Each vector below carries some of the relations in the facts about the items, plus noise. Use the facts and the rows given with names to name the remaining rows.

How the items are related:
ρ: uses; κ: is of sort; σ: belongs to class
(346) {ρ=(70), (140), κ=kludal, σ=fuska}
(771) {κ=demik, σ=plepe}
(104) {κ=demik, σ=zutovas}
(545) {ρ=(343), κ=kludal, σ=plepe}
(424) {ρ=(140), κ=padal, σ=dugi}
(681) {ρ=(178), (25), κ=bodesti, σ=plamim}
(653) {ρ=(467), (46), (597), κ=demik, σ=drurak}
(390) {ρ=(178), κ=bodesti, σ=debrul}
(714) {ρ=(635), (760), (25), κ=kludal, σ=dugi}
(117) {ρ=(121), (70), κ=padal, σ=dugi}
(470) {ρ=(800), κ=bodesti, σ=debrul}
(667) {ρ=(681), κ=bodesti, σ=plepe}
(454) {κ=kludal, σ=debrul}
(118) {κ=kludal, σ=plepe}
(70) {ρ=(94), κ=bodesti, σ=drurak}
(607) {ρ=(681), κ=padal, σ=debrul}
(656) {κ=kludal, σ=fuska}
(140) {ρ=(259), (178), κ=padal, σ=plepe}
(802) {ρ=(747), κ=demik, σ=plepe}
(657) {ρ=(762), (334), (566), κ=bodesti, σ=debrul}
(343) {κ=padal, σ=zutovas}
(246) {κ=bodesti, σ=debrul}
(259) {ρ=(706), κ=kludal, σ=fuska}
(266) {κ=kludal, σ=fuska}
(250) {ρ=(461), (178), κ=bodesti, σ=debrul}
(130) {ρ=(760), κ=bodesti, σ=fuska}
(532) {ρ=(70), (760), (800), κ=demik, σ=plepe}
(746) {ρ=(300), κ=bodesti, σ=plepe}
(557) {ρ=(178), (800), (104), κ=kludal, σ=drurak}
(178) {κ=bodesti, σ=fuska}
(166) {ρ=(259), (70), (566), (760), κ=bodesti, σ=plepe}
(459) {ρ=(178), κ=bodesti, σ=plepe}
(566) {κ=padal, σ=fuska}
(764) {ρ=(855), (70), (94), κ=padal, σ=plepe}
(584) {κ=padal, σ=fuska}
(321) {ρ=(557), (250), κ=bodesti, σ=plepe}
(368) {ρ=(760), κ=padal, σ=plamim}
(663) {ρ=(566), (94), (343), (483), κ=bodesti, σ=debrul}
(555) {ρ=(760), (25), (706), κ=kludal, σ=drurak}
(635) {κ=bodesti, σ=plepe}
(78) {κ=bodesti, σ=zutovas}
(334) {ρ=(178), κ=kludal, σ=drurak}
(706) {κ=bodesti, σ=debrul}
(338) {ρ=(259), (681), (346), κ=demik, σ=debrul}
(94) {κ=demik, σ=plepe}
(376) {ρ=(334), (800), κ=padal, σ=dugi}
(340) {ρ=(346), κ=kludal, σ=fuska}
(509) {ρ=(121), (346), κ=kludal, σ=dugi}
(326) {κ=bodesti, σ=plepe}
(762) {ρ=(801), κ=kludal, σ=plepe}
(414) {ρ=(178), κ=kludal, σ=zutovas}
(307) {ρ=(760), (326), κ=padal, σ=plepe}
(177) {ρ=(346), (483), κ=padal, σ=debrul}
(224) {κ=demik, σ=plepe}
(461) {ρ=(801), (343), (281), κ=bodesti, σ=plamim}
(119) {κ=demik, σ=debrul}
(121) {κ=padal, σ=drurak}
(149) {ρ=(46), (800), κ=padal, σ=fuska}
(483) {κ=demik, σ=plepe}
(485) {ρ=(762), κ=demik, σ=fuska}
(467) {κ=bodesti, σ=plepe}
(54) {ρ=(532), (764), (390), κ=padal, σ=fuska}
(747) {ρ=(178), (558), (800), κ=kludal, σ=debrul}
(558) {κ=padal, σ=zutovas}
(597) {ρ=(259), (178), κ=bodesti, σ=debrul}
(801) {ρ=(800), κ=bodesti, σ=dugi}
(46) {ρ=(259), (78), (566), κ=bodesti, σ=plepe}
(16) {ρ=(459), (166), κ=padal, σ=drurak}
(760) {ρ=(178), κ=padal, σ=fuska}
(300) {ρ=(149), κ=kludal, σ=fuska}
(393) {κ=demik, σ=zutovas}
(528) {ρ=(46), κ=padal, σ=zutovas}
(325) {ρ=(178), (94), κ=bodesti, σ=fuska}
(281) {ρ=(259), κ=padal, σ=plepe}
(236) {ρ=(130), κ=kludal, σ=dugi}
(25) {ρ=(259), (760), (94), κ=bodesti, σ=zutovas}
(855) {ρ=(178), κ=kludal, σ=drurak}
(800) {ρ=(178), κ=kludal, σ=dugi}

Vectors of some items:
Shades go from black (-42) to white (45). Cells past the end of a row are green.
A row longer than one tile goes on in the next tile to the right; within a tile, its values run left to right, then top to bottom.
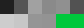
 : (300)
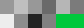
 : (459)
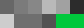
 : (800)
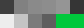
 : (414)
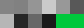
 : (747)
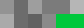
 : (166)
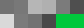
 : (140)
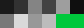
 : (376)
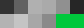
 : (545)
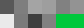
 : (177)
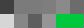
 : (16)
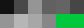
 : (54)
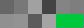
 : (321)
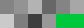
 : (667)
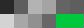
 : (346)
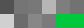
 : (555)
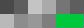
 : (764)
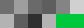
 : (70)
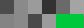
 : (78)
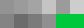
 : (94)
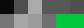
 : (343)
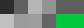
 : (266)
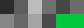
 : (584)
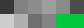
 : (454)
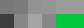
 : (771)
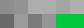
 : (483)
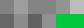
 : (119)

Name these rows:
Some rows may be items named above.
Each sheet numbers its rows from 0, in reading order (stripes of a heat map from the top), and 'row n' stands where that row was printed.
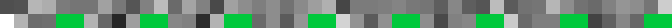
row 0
(259)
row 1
(70)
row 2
(461)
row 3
(119)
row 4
(16)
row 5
(130)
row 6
(555)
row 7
(485)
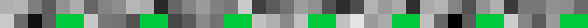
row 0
(597)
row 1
(800)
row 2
(485)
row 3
(368)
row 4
(762)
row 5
(597)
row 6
(16)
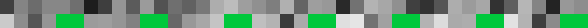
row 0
(16)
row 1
(149)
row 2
(532)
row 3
(46)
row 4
(509)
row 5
(762)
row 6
(178)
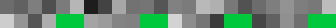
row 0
(25)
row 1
(528)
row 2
(140)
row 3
(485)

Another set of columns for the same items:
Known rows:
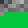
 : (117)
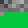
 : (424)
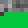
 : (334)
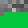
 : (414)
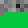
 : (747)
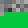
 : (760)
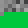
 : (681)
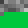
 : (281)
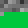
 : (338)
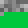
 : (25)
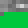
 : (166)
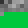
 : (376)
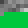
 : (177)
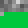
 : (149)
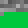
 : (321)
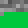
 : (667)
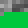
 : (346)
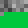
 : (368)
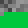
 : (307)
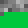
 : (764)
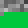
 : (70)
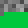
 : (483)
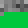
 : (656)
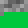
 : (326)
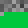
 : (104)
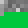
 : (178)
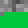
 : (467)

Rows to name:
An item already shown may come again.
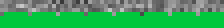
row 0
(166)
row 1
(70)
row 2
(119)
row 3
(281)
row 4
(801)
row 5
(555)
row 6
(325)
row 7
(325)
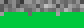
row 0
(119)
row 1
(461)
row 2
(470)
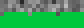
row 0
(653)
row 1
(597)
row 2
(555)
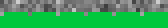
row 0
(149)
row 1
(509)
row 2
(178)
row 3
(300)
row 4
(485)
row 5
(149)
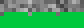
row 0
(121)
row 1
(25)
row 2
(140)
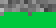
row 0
(459)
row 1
(762)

